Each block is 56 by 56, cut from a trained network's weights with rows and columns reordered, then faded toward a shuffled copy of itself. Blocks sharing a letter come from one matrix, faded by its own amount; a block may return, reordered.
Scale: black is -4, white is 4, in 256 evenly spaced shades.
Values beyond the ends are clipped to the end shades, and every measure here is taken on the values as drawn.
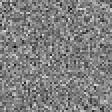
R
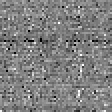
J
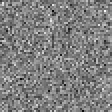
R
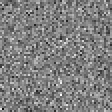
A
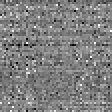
J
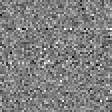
A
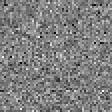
A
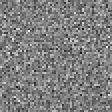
R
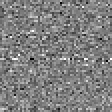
A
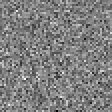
R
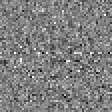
A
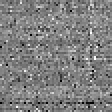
J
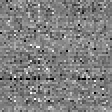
J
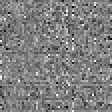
J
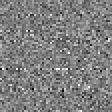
A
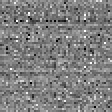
J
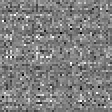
J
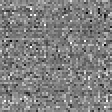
J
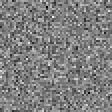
R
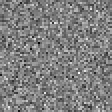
R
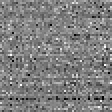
J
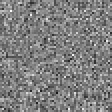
A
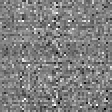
J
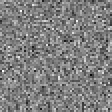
A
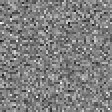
A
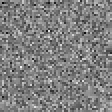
R
